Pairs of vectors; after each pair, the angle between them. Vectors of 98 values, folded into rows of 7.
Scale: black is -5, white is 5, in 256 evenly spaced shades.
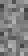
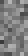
partly aligned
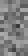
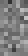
partly aligned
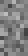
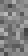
nearly parallel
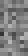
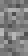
nearly opposite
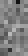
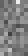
nearly opposite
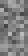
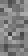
nearly opposite
